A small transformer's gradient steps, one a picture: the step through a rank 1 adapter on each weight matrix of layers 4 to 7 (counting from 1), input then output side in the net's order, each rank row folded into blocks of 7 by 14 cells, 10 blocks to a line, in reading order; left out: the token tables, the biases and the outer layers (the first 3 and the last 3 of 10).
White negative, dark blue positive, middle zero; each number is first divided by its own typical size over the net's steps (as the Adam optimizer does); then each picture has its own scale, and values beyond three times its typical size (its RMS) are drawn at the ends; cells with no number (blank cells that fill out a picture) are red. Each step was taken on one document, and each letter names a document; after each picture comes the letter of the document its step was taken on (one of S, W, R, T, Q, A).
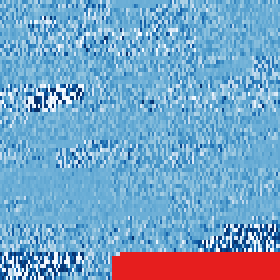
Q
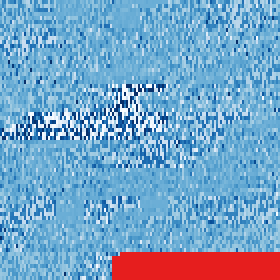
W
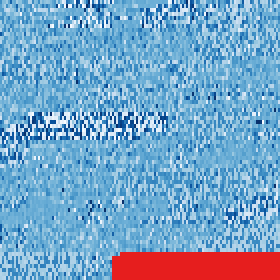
W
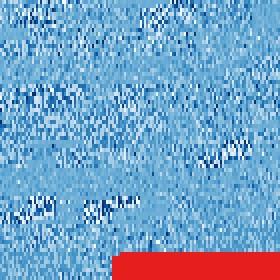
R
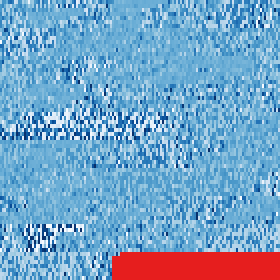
W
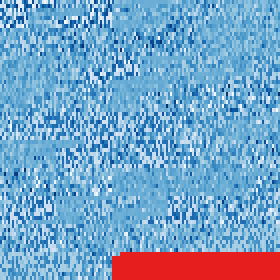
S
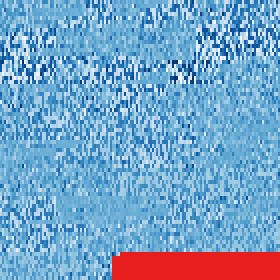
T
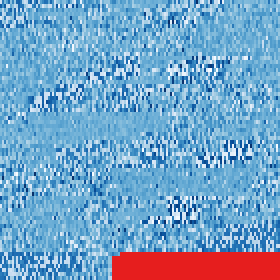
S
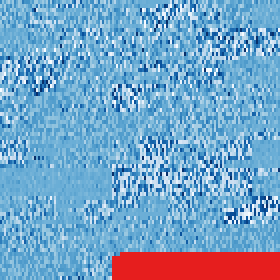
R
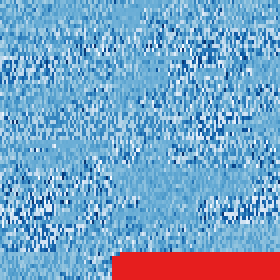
S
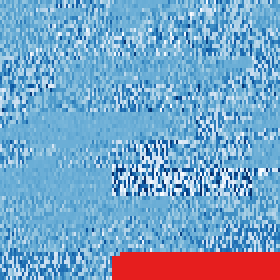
Q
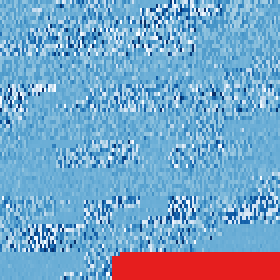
R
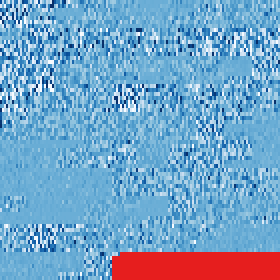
R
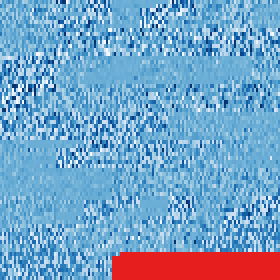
Q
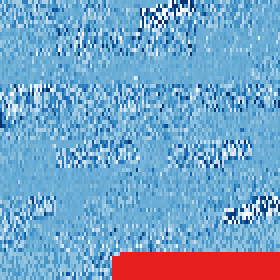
R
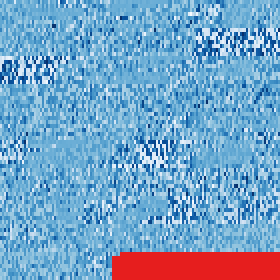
S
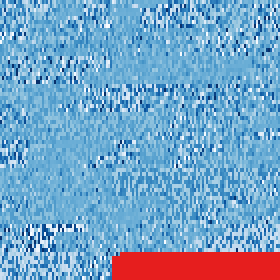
W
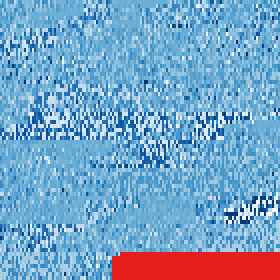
W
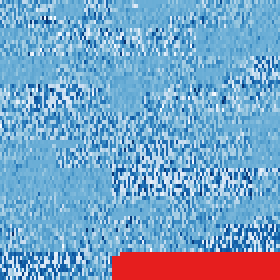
Q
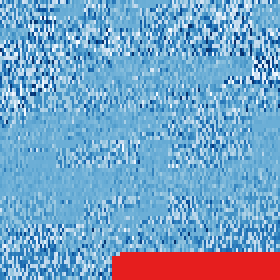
Q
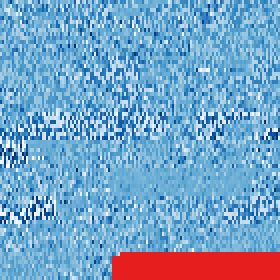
T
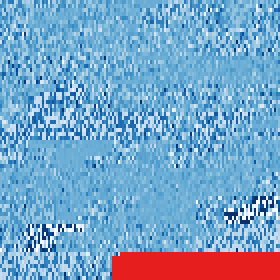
W
